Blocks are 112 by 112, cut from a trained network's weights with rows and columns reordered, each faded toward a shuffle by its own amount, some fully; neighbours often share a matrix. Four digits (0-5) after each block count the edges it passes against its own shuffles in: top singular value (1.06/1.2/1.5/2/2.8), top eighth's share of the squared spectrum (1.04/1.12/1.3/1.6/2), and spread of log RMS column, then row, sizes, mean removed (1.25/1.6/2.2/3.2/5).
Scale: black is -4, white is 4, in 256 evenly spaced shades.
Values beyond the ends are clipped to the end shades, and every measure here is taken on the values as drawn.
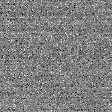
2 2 2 0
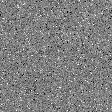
0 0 0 0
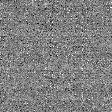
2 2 2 0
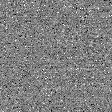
1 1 0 0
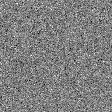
1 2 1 0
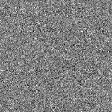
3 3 1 2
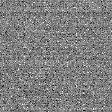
3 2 2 0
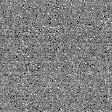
2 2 2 0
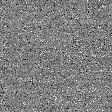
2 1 1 0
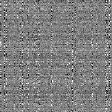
4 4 4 1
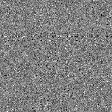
3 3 1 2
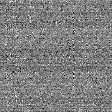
3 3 2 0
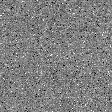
1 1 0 0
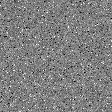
0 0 0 0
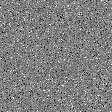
0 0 0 0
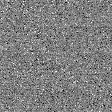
1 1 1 0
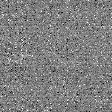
2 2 2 0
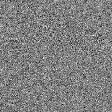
3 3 0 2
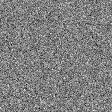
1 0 0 0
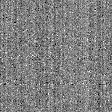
3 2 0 2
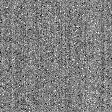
3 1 0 1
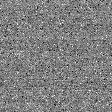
2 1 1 0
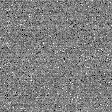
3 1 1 0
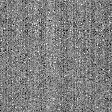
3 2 0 2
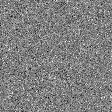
0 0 0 0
